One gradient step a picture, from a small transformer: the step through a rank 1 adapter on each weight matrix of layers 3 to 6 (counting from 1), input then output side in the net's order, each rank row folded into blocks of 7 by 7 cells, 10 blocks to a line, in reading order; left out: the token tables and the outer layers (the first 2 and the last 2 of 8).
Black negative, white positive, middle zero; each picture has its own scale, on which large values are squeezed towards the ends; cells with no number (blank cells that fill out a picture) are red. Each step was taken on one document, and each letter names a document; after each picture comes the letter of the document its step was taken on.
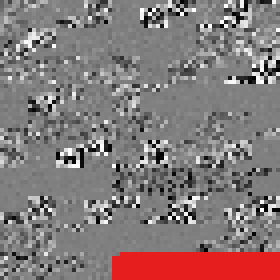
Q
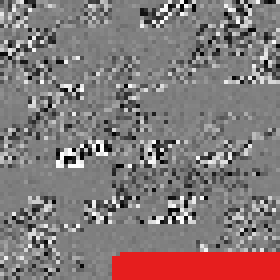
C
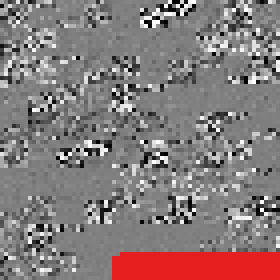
Q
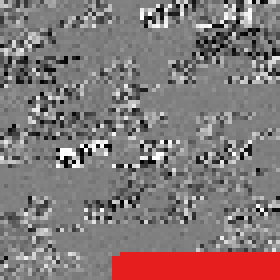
C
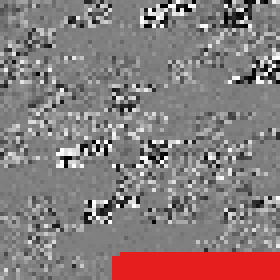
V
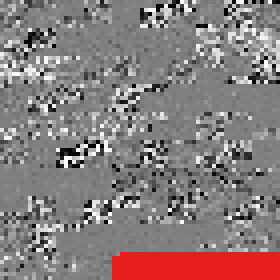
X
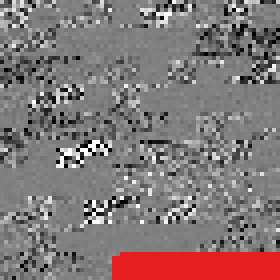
C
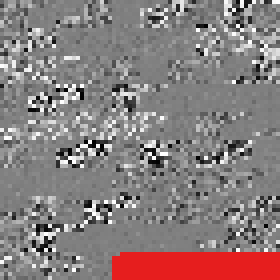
X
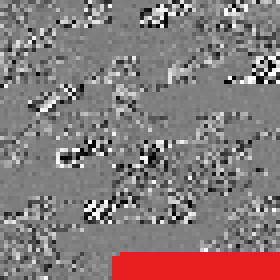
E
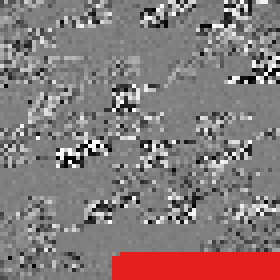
E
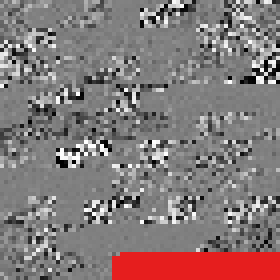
C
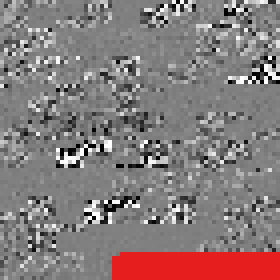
Q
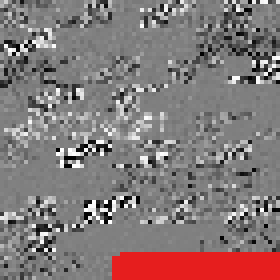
V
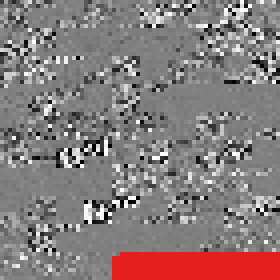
Q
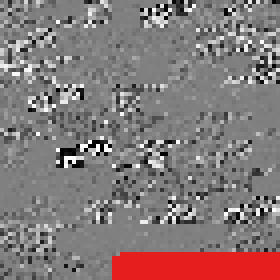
X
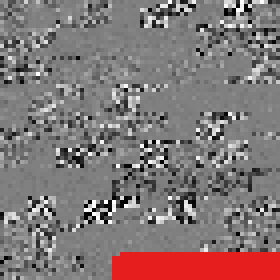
E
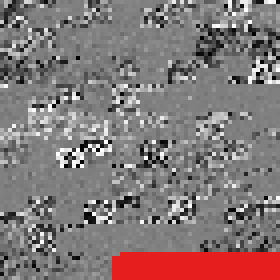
Q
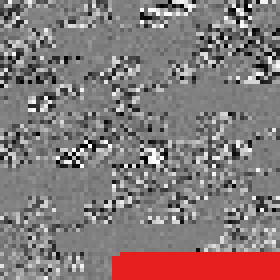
C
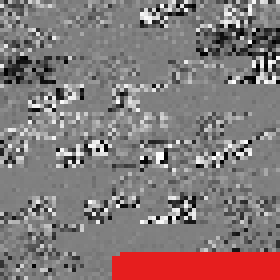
V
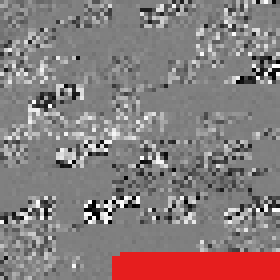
V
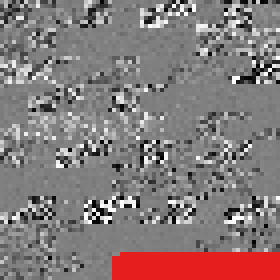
V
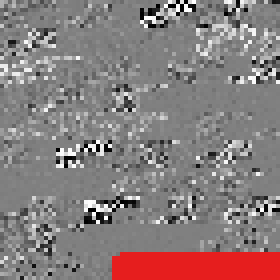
X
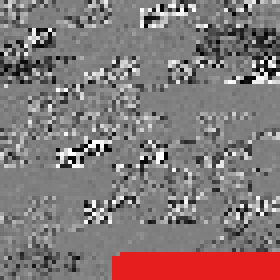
E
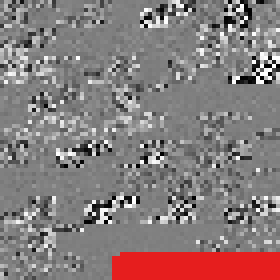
V
